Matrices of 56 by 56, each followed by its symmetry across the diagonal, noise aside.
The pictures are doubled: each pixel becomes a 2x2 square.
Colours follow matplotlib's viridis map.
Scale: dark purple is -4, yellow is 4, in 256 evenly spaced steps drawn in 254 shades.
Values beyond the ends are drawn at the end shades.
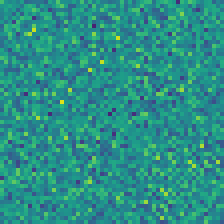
symmetric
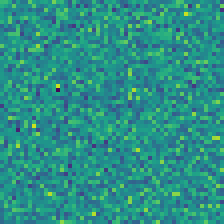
neither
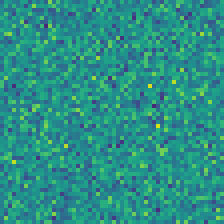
neither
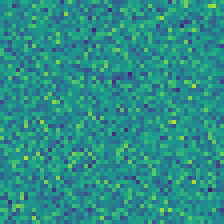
neither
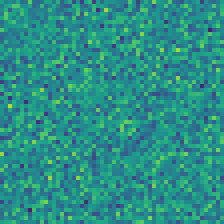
symmetric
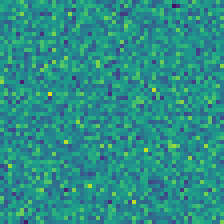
neither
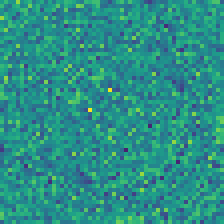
symmetric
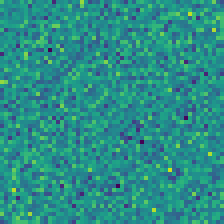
symmetric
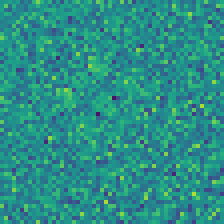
symmetric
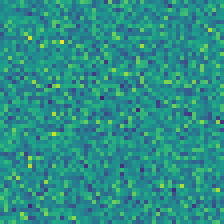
neither
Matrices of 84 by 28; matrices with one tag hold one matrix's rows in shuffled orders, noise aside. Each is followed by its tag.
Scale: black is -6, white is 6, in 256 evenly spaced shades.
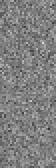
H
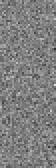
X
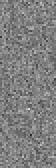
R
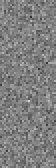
R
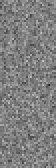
H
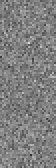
R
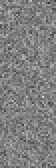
H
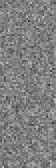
H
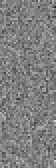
X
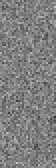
X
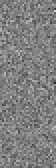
X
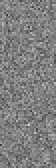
R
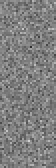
R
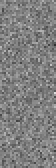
X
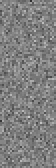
R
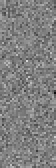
X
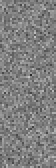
R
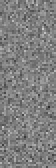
H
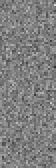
X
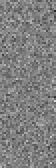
X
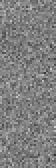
X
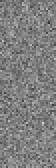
H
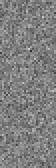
R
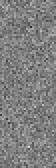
R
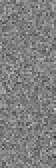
X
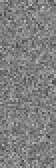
H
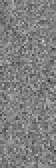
H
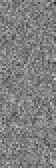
X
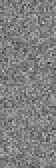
H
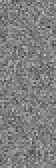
H
